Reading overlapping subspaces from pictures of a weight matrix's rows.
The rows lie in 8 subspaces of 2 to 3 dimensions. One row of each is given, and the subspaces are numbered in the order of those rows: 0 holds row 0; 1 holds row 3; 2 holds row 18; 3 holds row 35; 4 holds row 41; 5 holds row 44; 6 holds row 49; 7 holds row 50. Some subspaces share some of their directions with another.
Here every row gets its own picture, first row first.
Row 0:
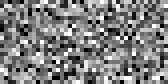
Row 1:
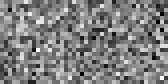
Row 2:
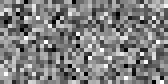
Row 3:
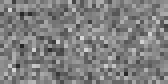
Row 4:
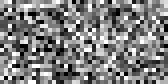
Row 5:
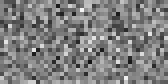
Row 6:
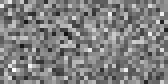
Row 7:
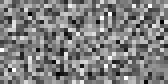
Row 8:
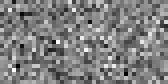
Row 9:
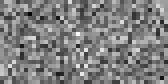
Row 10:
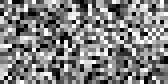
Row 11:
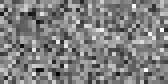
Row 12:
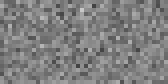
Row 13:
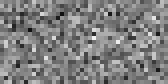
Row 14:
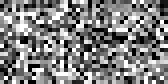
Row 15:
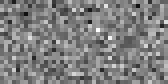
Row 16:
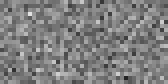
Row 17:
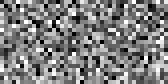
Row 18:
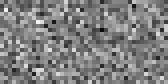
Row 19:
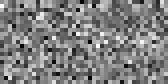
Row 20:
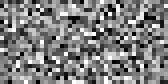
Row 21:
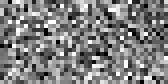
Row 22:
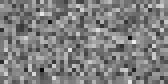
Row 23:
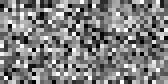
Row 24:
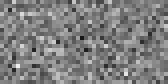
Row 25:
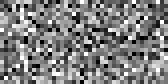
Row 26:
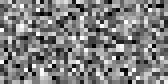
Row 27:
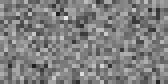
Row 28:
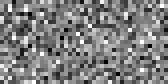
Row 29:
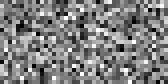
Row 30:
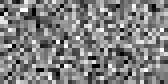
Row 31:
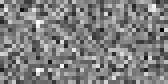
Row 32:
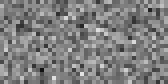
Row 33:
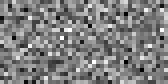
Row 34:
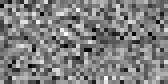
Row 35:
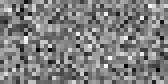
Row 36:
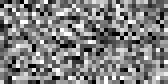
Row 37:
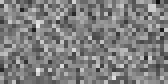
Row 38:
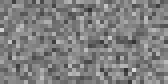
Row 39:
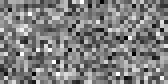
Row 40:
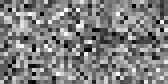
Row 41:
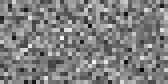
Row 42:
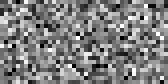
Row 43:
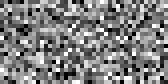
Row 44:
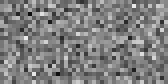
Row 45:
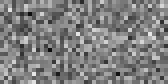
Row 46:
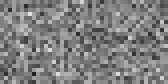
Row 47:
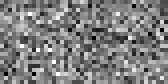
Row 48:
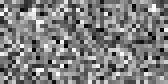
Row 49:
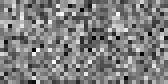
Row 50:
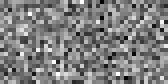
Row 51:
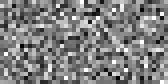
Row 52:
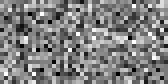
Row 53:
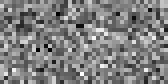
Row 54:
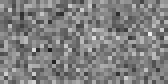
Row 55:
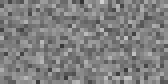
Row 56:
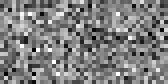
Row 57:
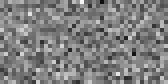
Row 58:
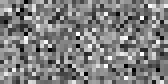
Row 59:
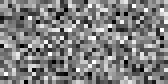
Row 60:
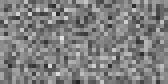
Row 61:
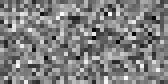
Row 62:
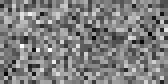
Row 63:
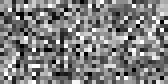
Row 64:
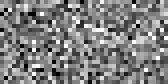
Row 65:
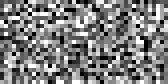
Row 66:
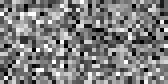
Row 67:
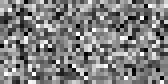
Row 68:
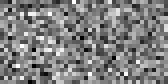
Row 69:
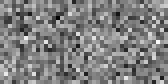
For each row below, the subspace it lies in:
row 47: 4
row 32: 5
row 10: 2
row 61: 7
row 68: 1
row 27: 5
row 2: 3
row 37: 3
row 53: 5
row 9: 6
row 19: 6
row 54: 6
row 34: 0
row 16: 7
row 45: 4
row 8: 1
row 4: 1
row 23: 6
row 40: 0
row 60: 5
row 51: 0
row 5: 6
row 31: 3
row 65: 5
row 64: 3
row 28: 4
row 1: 6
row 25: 3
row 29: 5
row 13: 7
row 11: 2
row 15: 1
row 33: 4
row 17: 3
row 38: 1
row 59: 4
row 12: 6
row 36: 0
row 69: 3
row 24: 1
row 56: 6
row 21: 2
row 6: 7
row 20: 7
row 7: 7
